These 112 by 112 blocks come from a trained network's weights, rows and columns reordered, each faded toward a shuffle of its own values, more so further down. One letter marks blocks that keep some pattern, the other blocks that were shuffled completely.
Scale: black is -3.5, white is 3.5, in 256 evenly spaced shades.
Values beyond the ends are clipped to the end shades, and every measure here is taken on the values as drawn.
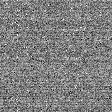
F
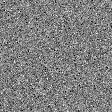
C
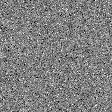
C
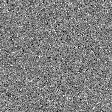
C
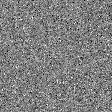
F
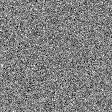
C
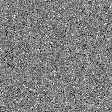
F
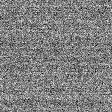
F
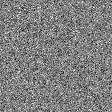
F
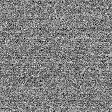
F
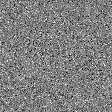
F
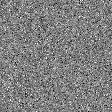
C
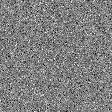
C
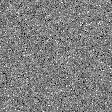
C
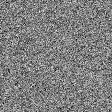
C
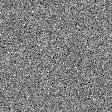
C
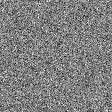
C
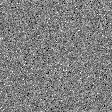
C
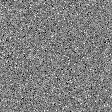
C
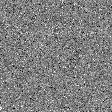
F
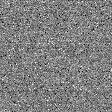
F
